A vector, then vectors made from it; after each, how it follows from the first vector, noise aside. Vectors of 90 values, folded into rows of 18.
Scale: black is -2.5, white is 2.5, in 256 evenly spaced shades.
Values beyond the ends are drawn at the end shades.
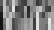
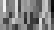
reversed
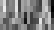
reversed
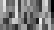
reversed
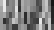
reversed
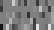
partly zeroed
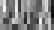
reversed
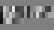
partly zeroed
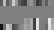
partly zeroed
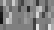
partly zeroed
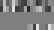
partly zeroed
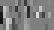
partly zeroed
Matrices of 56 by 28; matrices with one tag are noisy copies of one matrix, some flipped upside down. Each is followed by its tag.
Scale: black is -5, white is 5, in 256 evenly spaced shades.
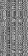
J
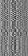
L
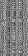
J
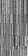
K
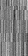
K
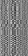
L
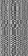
L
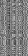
J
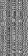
J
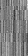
K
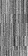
K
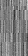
K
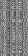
J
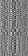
L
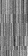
K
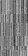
K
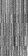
K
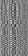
L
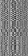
L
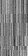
K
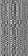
L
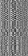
L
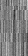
K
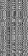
J
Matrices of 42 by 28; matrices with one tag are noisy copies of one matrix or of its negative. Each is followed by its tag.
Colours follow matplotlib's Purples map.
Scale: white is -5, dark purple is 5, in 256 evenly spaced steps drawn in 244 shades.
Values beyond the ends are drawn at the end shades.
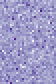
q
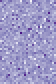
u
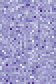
q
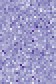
q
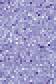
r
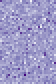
u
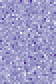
u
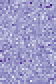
r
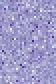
q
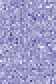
r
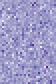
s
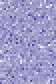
r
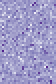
s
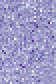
q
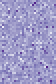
s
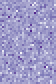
s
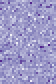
r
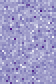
q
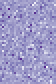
s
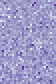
s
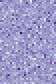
u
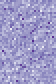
q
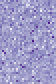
q
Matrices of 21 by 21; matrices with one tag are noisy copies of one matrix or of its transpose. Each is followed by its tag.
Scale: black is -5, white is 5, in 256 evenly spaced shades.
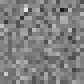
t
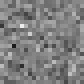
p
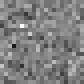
p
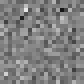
t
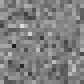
p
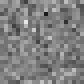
p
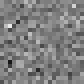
t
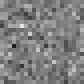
p
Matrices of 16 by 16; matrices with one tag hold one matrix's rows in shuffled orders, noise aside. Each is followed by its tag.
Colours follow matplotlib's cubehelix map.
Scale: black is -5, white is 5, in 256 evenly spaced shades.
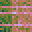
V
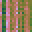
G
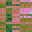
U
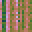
G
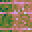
V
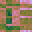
U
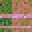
V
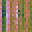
G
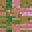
U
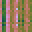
G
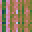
G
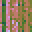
G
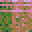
V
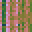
G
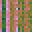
G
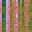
G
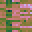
U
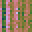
G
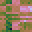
U
